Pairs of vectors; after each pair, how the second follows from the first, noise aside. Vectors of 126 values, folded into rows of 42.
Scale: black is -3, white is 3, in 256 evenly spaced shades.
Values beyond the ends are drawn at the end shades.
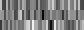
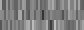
shrunk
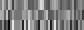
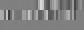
partly zeroed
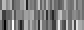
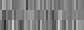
shrunk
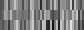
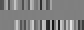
partly zeroed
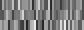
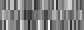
shuffled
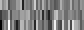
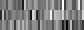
shuffled
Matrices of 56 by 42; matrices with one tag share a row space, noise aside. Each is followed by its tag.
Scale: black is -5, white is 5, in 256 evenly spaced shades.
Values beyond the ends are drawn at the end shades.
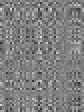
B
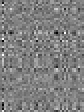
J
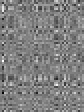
J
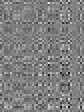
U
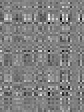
U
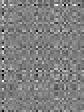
J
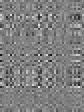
B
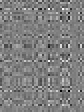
U
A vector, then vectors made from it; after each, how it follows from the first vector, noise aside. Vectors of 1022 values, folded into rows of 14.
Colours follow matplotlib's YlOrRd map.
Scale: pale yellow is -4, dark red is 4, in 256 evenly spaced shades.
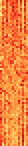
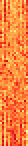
reversed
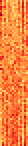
negated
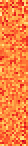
sign-scrambled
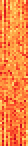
reversed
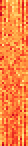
negated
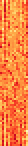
reversed
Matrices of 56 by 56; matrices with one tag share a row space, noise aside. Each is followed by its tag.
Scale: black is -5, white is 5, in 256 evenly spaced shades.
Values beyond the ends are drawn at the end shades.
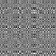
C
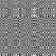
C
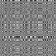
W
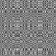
W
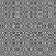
W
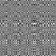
C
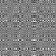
C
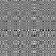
C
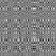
C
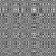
C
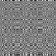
W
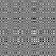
C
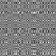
C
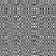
C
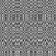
W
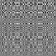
W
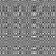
C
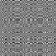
W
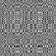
W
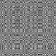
W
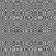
W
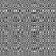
C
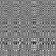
C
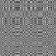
W
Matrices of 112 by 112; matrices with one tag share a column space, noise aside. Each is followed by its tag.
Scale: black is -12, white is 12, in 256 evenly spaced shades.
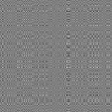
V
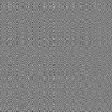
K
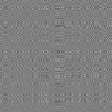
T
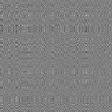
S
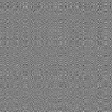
K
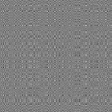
V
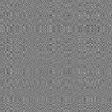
S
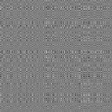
T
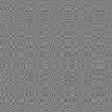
V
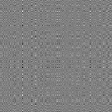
V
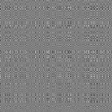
T
